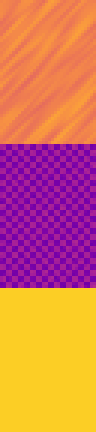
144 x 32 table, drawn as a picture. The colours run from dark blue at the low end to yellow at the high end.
It is made of 3 by 1 panels. Panel 1,1: high, slanting up to the right, faint in contrast. Panel 2,1: low, checkered. Panel 3,1: very high, flat.
